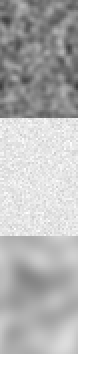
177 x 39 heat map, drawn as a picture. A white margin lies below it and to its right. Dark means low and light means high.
The table splits into 3 rows of 1 panel. Panel 1,1: middling, blotchy. Panel 2,1: very high, fine-grained, faint in contrast. Panel 3,1: high, smooth.
